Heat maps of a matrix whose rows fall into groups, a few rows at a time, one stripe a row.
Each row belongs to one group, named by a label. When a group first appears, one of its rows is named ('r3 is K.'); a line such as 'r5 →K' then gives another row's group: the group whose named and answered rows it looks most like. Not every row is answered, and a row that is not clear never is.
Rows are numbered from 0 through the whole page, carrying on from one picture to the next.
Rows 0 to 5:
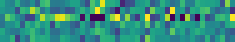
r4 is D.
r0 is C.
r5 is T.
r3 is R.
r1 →D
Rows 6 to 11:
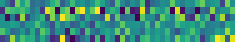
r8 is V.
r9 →R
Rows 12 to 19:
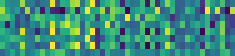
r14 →T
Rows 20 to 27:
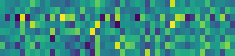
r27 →R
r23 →D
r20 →D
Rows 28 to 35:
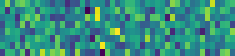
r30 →D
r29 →C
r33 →R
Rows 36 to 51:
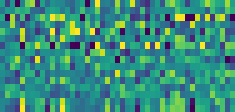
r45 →C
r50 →V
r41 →V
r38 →V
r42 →R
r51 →V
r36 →C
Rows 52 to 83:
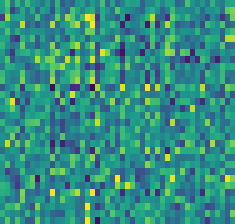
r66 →T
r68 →R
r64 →R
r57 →C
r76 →V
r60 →T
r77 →C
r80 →V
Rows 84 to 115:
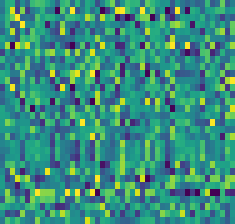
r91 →T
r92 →D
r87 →V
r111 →T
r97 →D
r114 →V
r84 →T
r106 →R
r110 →C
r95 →C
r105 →R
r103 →C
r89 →D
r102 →D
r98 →R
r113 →D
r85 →V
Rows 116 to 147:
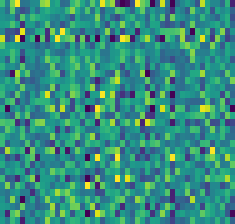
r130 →T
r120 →V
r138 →C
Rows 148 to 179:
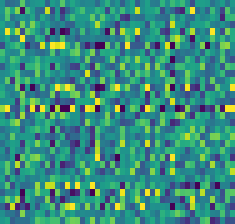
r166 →R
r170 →D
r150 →C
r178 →V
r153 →V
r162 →D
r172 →C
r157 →R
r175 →R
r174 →T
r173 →V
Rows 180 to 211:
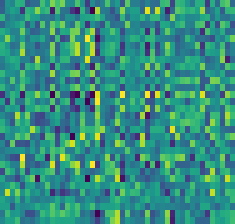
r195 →R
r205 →C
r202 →V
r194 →C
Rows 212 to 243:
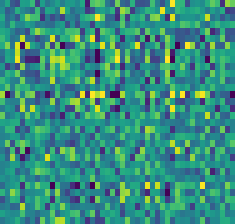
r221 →V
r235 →R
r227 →D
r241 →V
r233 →V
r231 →R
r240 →R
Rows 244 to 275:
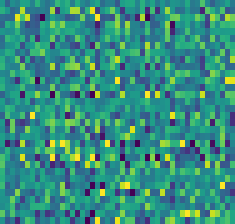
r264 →V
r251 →T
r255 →C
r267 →D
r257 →R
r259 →T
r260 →D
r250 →R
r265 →T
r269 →C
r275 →C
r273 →T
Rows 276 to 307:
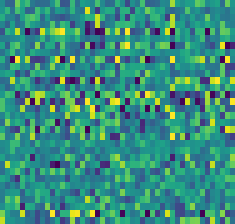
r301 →C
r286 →T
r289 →T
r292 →C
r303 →R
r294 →C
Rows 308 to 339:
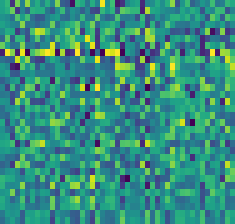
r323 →R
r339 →R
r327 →V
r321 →V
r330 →V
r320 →C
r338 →R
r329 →D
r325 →V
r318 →C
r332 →R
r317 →C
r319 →R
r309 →T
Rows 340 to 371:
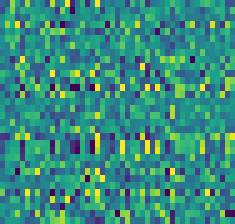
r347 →R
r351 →C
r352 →R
